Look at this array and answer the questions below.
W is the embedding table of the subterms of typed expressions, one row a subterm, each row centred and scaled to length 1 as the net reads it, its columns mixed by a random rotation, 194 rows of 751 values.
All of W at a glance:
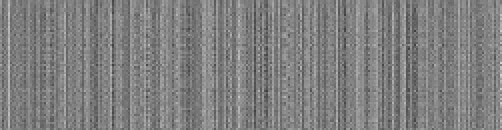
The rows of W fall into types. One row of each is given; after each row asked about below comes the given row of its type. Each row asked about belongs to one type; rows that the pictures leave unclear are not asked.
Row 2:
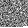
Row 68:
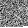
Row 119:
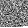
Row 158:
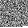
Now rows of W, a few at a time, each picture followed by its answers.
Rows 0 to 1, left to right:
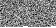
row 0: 68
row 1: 119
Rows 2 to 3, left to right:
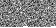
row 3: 2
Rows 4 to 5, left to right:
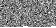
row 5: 2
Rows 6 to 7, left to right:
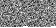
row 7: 2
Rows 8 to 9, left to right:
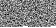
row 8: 119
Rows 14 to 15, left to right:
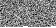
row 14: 68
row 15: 119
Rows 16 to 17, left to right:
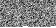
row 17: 68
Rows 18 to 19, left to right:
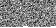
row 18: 2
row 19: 68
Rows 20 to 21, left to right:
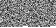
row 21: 158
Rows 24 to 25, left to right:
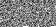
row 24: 2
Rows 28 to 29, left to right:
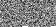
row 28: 158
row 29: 68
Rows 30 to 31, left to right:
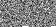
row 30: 158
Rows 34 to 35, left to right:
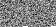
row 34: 68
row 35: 119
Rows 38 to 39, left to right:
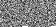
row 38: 158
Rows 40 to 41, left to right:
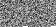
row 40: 68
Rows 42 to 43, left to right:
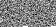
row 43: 119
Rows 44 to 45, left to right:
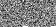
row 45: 68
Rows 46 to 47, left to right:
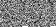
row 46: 158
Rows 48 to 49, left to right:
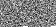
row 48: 119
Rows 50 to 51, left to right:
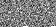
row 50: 2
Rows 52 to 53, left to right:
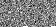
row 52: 2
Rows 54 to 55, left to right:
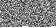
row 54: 158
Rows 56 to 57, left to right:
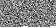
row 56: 119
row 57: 158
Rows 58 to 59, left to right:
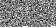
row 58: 68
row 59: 2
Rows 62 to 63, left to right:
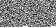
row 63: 119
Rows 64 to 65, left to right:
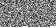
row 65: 158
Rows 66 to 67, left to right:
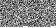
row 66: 68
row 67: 2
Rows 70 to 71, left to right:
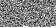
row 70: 119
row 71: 68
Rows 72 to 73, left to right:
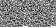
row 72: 119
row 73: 119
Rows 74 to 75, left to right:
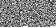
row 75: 158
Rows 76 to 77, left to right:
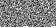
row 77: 2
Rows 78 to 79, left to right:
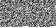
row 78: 68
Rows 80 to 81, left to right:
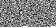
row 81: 119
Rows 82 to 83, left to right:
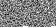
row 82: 119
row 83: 2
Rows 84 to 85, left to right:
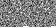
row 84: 2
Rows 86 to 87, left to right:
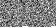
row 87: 2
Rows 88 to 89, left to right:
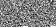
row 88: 119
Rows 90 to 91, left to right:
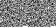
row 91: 2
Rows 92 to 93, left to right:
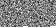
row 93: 158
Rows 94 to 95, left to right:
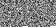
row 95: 158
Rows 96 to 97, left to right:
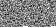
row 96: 119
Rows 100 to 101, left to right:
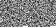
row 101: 158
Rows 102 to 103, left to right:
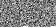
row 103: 68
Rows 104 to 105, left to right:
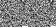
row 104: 158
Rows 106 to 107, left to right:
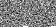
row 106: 2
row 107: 119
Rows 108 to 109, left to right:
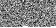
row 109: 68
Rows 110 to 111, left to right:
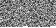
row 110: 2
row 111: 158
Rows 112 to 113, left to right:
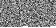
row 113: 158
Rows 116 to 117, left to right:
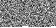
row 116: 158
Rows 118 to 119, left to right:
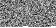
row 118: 68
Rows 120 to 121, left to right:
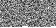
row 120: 158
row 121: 2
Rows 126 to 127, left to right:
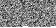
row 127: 68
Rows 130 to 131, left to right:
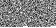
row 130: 2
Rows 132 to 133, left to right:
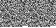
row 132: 158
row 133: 158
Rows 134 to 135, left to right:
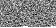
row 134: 119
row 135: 119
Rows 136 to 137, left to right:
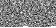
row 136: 2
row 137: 119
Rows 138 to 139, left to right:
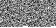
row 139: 2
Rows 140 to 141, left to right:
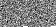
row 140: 68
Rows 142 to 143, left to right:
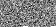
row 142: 119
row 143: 68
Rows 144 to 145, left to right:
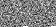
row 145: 119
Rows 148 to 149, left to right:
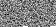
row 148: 119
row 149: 158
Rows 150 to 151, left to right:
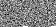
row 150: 119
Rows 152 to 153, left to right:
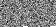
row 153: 158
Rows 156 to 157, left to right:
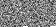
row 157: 158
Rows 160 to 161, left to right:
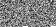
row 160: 68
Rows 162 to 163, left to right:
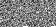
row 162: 2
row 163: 2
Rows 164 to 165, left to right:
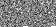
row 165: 2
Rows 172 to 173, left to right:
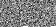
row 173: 68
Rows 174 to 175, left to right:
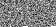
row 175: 119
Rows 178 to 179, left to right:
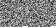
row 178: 68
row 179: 158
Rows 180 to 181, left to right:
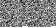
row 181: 2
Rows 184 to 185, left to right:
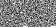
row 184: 2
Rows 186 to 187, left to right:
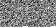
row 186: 68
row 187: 2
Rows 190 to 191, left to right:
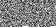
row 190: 158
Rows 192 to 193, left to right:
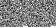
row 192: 2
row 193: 158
